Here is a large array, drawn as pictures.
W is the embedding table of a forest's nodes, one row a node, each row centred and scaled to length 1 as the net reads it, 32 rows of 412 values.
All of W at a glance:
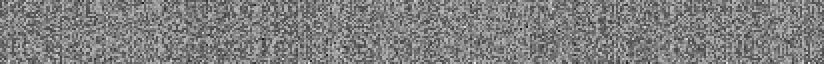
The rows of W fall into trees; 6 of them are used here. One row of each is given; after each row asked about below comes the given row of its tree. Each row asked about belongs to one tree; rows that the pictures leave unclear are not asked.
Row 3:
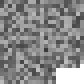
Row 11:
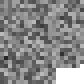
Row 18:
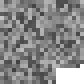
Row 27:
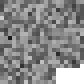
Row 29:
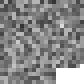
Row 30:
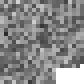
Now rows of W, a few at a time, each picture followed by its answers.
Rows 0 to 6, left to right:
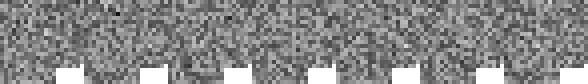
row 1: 29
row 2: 11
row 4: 3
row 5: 3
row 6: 29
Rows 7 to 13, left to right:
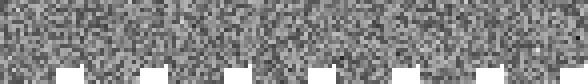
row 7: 27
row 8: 29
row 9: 18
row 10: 30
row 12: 29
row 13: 3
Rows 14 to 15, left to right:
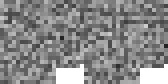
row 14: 18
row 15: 29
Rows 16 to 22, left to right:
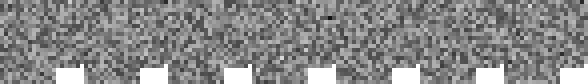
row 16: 30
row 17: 3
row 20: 27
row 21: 27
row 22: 3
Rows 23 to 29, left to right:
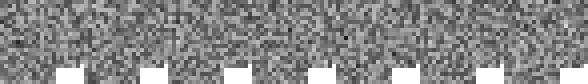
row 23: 3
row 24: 18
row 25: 18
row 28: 18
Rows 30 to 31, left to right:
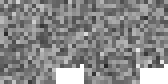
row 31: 11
